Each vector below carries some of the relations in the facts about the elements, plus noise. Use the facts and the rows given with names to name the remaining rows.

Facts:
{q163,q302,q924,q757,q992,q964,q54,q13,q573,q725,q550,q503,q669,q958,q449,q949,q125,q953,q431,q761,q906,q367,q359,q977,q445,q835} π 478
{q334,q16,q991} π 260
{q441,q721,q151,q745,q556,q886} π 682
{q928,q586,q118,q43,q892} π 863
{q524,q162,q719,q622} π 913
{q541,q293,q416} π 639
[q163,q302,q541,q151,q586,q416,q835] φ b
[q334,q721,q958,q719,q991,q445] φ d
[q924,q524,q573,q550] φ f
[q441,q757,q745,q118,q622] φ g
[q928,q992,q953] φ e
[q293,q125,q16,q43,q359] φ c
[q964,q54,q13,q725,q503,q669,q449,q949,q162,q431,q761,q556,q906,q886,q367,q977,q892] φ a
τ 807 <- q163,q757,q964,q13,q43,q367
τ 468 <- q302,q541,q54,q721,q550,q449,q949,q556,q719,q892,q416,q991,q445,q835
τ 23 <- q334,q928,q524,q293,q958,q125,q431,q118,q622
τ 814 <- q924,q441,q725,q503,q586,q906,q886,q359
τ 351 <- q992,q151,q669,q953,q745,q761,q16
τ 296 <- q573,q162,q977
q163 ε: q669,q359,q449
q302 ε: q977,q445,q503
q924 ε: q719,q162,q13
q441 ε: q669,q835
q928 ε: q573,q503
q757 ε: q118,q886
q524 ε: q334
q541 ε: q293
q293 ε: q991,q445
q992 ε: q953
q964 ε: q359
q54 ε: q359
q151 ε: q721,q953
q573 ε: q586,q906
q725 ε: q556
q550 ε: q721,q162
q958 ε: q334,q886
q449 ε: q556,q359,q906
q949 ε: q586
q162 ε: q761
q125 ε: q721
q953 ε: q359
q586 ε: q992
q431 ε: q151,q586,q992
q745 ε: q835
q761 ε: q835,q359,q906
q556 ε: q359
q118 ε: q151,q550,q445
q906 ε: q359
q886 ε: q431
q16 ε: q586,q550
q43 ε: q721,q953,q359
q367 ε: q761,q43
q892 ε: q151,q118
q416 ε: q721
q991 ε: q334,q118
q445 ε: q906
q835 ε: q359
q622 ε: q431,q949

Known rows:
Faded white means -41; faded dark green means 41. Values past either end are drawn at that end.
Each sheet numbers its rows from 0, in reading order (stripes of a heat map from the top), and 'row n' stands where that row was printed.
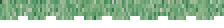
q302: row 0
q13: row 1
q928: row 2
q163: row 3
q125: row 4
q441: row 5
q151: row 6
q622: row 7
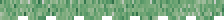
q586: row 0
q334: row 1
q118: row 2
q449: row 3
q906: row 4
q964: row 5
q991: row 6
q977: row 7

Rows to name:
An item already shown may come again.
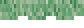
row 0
q886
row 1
q977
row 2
q151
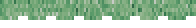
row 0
q892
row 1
q541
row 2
q293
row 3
q953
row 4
q162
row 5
q431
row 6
q835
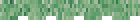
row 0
q334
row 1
q622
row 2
q924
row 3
q761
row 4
q886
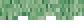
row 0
q721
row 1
q16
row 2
q13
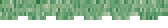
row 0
q725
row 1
q719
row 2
q745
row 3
q757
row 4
q757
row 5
q669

